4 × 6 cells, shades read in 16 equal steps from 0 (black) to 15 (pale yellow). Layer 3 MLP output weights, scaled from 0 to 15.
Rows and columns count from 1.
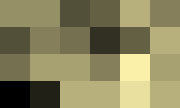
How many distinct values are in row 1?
5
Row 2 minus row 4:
5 6 -4 -8 -8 0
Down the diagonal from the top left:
9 8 10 11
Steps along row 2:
up down down up up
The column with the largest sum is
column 5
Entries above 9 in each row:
1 1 4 4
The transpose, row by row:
9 5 7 0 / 9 8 10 2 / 5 7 10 11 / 6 3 8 11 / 11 6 15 14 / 8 11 10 11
